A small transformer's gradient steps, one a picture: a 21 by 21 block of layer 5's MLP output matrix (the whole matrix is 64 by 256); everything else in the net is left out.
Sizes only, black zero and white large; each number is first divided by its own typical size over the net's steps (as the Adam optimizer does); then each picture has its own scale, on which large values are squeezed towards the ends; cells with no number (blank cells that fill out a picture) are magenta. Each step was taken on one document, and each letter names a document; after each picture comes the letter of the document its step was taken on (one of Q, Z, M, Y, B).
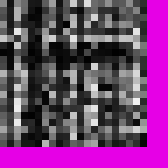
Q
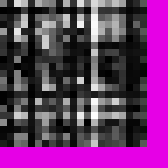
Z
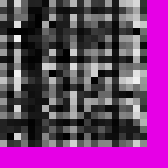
Q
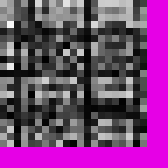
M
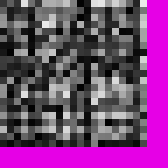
M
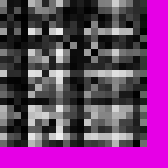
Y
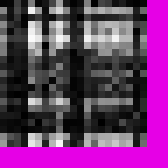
Y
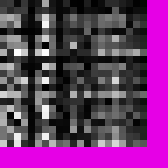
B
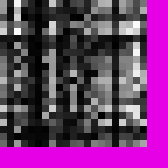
Q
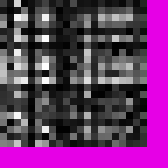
B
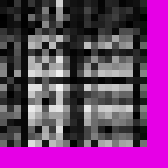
Y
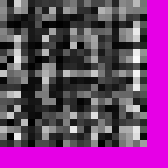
Q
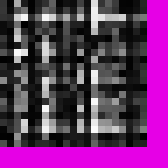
Z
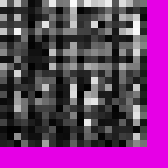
Q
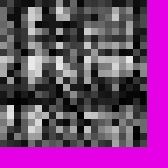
Y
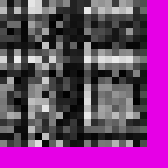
Y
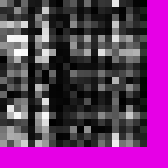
B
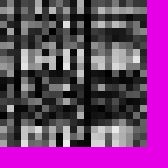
M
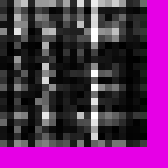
Z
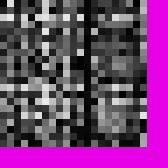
M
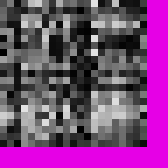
M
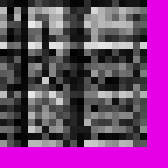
Y
